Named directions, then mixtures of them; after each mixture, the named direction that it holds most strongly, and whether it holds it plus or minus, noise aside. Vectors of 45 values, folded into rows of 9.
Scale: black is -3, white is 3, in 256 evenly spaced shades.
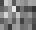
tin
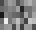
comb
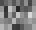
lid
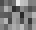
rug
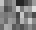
rug, minus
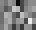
rug, minus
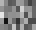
comb, minus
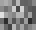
comb, minus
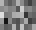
comb, minus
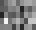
comb, plus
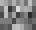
lid, minus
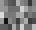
comb, minus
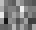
comb, minus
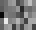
comb, plus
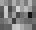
lid, minus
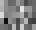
comb, minus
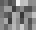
rug, plus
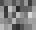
lid, plus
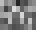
rug, minus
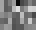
rug, minus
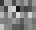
lid, plus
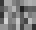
comb, plus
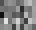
comb, plus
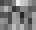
rug, plus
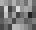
lid, minus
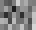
rug, plus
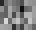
comb, plus
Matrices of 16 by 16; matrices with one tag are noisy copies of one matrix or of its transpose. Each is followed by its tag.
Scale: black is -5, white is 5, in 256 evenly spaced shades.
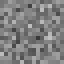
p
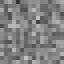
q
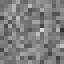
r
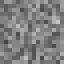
q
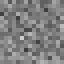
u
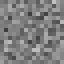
p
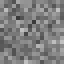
u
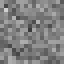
u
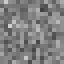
q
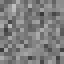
r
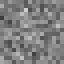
q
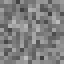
q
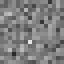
r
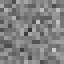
u
